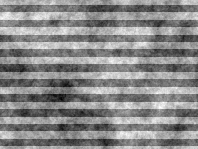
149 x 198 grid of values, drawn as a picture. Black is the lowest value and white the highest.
There are no lone odd cells. The ninth with the highest average is the top left. No overall slope runs across the table. Stripes running across repeat 10 times from top to bottom.
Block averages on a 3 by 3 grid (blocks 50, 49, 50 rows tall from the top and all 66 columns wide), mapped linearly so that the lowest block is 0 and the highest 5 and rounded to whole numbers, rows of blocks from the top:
5 3 2
0 3 2
1 2 3
